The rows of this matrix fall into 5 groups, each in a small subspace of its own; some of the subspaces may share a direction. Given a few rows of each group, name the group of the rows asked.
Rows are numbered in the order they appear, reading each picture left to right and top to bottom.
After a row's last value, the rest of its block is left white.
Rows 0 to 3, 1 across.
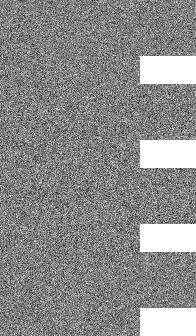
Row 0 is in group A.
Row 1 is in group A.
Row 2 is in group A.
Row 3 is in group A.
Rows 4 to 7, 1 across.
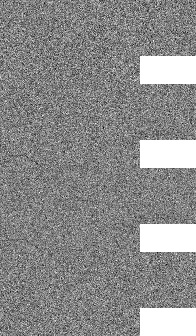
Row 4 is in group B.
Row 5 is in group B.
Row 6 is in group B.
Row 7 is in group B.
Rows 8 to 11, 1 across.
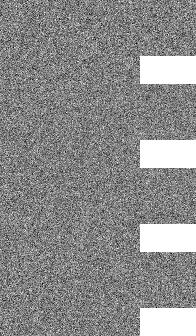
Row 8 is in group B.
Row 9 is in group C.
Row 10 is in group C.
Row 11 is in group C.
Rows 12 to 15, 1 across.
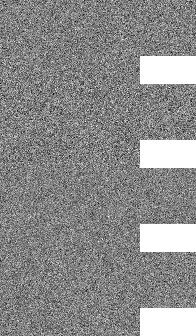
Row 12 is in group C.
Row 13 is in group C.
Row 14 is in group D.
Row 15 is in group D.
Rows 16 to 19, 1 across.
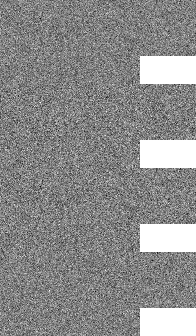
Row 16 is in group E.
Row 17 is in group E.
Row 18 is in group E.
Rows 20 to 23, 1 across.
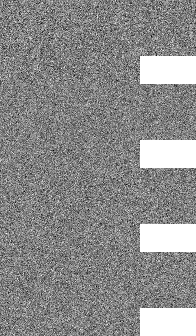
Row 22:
A
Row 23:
C
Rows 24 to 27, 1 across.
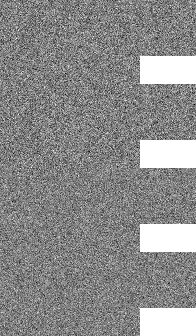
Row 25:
A
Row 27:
A
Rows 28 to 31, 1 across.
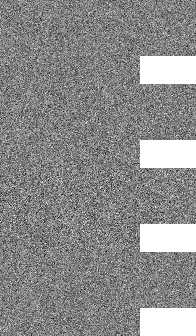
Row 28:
E
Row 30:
D
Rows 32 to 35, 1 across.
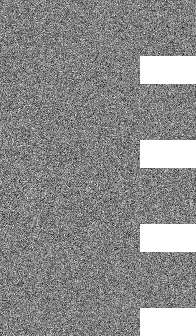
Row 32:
C
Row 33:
A
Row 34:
B
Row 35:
C
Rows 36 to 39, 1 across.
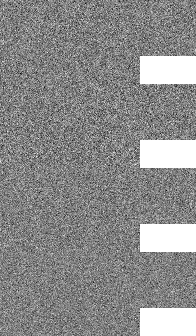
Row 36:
B
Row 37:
B
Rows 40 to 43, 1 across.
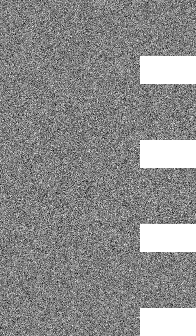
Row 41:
A
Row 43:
C
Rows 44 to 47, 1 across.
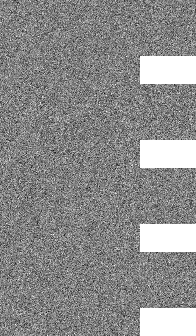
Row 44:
E
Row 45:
A
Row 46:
B
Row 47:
A
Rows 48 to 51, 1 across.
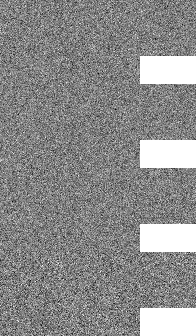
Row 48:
D
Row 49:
C
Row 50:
C
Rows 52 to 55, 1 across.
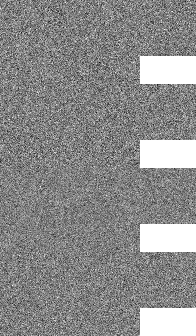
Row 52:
D
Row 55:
C
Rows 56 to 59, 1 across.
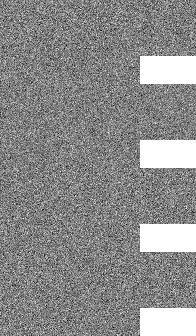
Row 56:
B
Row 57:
D
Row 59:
B
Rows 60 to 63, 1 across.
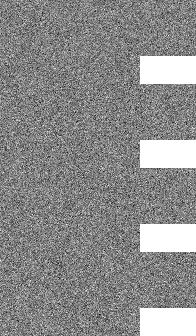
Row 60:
A
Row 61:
E
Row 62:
B
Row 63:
D
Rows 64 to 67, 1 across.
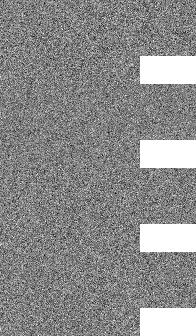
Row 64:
B
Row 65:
D
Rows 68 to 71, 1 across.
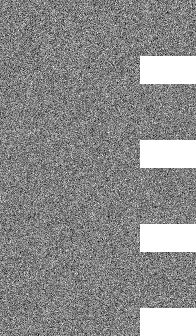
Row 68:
A
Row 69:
D
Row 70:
D
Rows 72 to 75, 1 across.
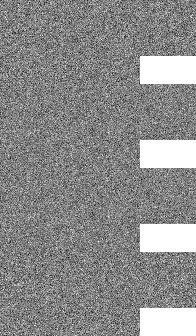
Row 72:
C
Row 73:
D
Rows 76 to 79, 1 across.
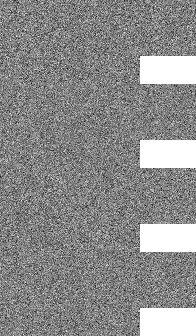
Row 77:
A
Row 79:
E
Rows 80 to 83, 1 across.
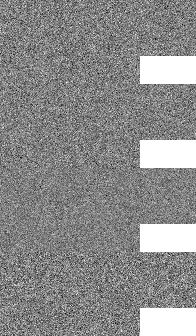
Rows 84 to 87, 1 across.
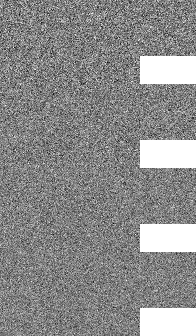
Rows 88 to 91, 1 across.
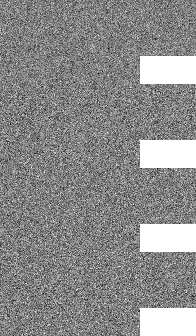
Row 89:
E
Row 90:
B
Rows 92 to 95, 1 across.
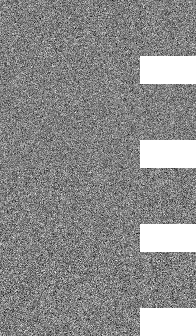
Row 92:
E
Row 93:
E
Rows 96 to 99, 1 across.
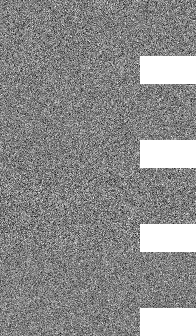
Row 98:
A
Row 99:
D
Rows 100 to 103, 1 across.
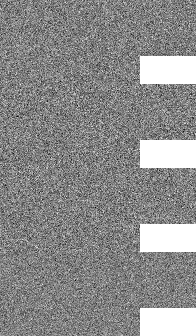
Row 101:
C
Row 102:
B
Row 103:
E
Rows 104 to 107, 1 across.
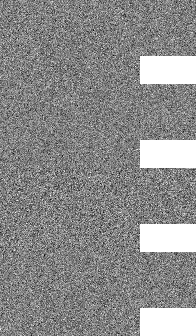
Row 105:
C
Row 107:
B
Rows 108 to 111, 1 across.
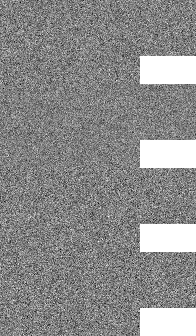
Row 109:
B
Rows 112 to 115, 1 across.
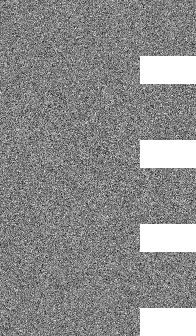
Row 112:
E
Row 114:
B
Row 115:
A
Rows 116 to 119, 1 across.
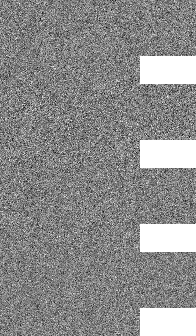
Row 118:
B
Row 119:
B
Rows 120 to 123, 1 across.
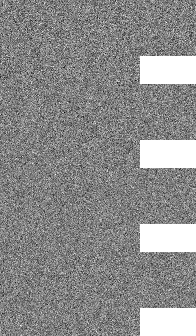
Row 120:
B
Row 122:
A
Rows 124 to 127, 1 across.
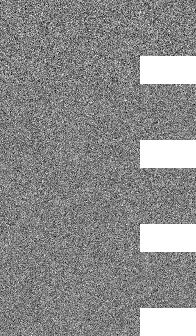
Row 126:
E
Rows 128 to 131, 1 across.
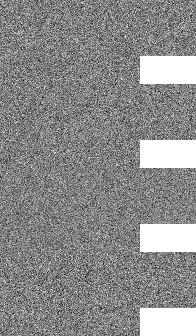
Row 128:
C
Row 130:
D
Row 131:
A
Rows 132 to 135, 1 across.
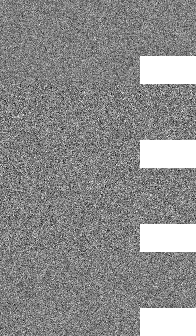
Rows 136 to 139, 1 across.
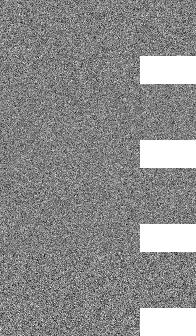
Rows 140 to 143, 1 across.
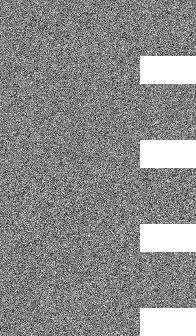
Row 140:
A
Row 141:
E
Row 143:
E
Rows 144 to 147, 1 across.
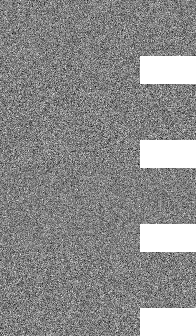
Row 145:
C
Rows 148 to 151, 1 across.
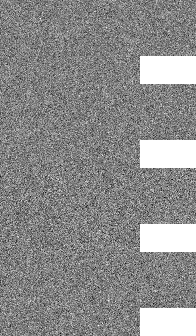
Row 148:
E
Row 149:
D
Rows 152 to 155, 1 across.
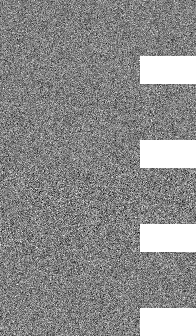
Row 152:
A
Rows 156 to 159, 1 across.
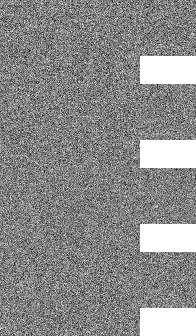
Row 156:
C
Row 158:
A
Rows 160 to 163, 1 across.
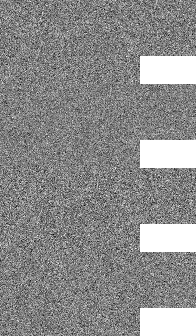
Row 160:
E
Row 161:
C
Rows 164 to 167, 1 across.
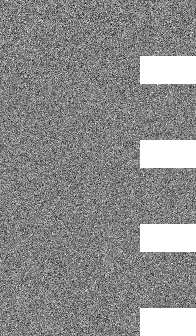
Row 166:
E
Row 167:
D
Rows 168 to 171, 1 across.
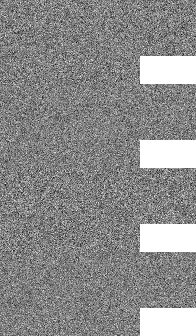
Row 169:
E
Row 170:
C
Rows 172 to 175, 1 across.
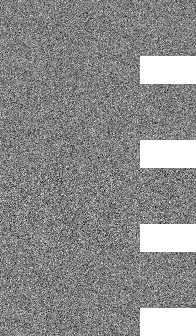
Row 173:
D
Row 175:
A
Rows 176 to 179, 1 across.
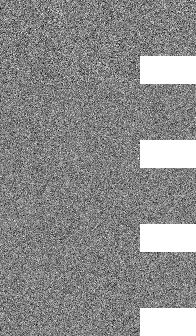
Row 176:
D
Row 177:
E
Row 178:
C
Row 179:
B
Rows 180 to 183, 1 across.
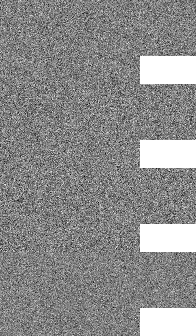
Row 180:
A
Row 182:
C
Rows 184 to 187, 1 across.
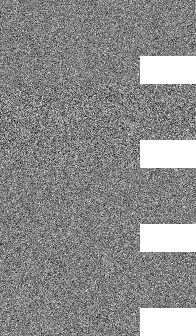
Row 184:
E
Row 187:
D
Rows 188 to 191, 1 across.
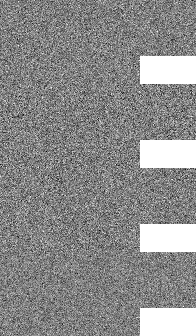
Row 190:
D
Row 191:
C
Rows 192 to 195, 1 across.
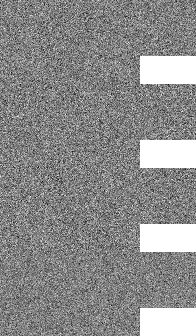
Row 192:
A
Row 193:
C
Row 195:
D
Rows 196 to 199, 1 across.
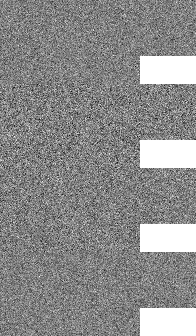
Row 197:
C
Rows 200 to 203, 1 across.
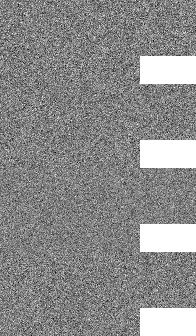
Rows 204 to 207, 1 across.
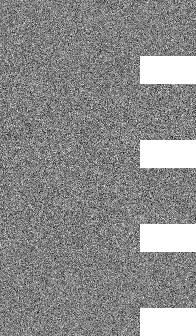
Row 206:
B
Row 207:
A
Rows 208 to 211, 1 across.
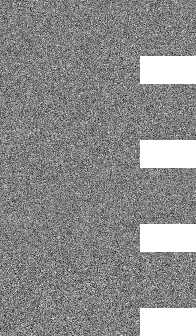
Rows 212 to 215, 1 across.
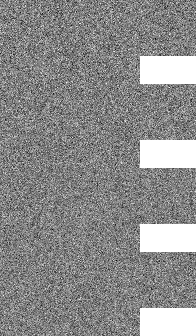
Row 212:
D
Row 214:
C
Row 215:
B
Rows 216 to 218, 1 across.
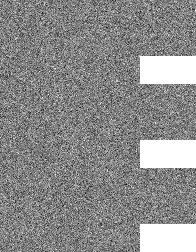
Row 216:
A
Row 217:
D
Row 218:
A
